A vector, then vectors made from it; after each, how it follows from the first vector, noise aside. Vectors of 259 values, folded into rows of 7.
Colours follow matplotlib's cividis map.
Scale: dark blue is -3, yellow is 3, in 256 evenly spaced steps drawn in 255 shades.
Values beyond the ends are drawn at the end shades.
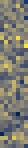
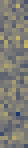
shrunk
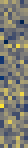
wrapped around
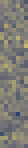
shrunk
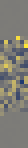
partly zeroed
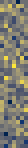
wrapped around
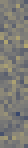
shrunk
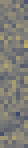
shrunk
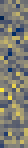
wrapped around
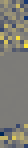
partly zeroed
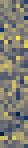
copied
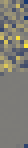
partly zeroed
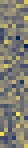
sign-scrambled
